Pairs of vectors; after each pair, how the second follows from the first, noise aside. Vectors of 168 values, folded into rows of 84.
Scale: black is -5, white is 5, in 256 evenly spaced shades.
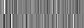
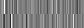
copied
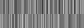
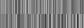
wrapped around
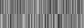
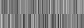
sign-scrambled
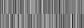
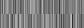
copied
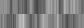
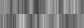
copied
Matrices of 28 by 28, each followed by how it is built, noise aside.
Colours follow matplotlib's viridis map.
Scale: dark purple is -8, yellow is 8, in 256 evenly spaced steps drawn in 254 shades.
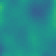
smooth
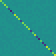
diagonal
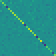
diagonal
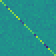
diagonal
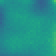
smooth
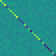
diagonal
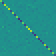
diagonal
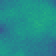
smooth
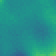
smooth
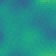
smooth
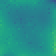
smooth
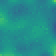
smooth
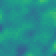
smooth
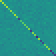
diagonal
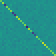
diagonal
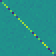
diagonal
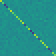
diagonal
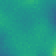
smooth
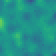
smooth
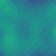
smooth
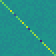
diagonal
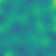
smooth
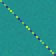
diagonal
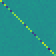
diagonal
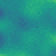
smooth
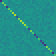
diagonal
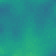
smooth
